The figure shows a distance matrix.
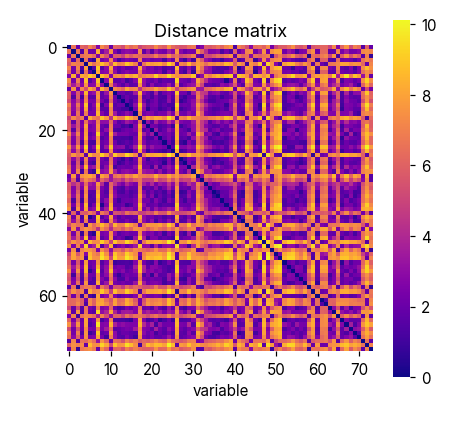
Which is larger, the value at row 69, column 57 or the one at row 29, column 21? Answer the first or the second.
the second
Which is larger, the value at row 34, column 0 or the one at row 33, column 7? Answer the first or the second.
the second
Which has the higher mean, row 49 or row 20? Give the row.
49
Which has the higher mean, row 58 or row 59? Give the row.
59
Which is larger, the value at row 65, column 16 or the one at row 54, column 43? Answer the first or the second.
the second
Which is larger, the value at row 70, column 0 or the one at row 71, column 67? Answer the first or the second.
the second
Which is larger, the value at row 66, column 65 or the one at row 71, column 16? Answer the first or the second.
the second
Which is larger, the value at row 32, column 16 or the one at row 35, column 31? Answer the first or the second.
the second
